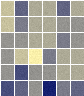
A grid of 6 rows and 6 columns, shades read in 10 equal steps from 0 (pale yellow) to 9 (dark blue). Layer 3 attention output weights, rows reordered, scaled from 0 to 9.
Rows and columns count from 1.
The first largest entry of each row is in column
2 2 5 4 2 4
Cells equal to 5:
4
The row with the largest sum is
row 6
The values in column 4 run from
3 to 9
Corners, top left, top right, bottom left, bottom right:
2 3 7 6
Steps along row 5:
up down same down same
